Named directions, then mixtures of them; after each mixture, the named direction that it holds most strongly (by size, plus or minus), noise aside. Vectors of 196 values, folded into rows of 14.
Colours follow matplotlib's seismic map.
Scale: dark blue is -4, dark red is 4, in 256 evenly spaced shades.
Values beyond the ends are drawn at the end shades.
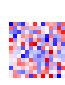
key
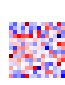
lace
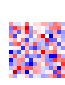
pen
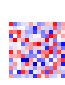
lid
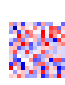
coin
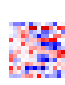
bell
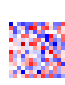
key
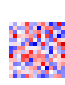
lace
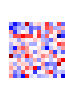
lace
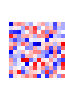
lid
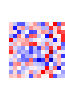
key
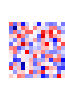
coin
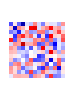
key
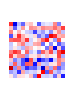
lid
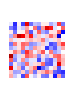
lace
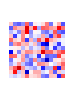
pen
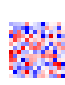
pen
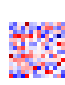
lace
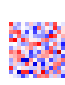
lid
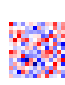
lid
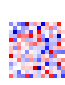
lace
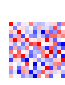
lid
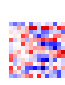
bell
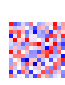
lid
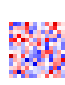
lid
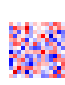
pen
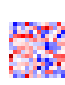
lace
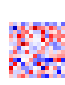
coin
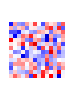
key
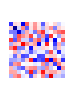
key
